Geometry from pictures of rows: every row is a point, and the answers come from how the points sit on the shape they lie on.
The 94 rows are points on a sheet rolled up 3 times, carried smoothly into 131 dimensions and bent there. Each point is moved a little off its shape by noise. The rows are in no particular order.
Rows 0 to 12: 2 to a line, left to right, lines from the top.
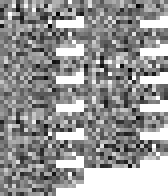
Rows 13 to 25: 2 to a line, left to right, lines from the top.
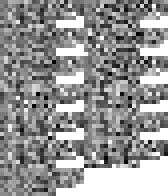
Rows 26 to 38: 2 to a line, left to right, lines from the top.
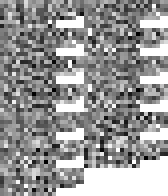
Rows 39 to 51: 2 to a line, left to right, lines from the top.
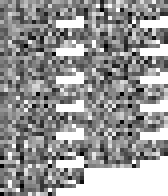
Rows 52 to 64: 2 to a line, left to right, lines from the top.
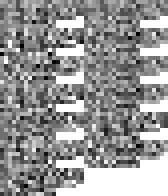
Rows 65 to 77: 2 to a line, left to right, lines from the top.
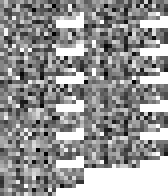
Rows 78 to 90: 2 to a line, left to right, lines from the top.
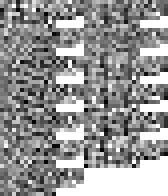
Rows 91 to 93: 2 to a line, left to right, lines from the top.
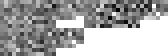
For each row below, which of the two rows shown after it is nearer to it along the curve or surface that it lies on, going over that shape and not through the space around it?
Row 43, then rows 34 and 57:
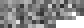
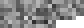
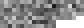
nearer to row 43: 57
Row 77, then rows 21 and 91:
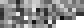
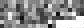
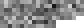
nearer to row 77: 21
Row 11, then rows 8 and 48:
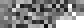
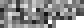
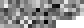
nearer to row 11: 48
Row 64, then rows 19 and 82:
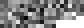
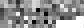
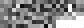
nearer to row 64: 82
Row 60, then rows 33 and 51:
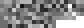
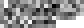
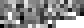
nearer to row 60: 33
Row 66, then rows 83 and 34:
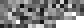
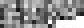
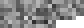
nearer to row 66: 83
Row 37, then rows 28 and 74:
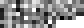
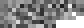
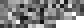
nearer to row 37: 74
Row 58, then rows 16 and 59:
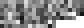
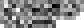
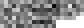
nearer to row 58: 59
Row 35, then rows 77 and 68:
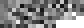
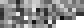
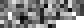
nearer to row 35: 68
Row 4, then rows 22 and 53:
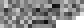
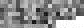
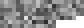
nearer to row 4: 22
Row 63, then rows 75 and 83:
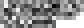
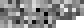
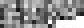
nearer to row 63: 75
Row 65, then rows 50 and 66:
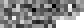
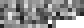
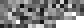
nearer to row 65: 66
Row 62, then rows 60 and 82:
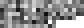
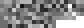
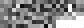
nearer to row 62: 60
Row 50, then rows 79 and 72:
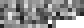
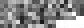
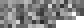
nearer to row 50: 79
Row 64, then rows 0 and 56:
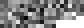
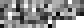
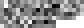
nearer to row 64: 0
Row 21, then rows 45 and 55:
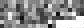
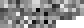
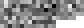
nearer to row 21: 45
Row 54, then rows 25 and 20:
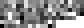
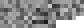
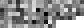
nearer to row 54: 20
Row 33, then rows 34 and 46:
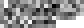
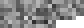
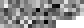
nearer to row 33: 46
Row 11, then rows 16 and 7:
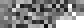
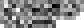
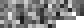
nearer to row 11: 16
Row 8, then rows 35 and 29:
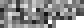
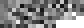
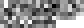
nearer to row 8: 29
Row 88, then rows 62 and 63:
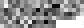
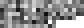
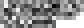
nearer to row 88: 63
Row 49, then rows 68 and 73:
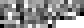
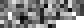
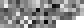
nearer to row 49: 68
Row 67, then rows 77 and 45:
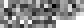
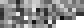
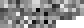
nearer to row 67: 45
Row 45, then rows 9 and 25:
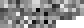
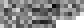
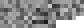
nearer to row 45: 9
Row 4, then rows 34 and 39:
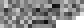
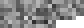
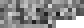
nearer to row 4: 39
